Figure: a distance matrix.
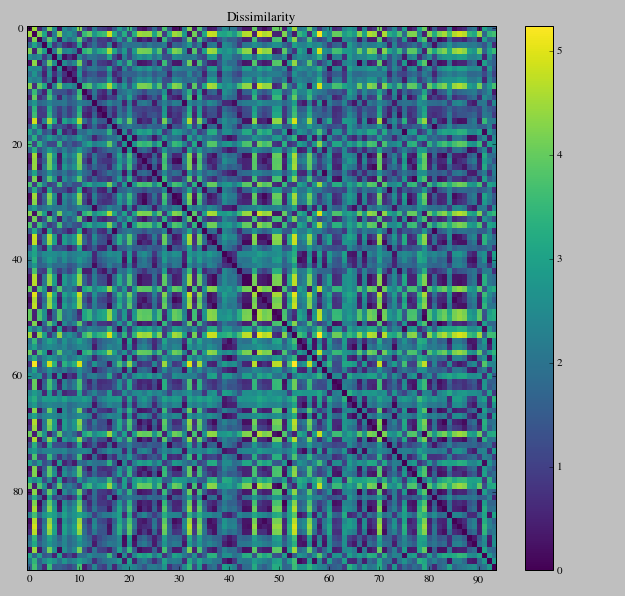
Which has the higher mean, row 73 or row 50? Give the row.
50
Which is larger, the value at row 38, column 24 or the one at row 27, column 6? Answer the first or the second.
the second
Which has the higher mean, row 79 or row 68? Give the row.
79
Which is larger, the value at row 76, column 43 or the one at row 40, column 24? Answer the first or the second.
the second
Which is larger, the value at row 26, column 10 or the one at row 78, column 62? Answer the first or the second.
the first
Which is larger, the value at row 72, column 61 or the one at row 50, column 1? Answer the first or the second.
the first
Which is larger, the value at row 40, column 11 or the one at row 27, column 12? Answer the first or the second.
the second
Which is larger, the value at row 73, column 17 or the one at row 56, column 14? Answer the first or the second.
the second
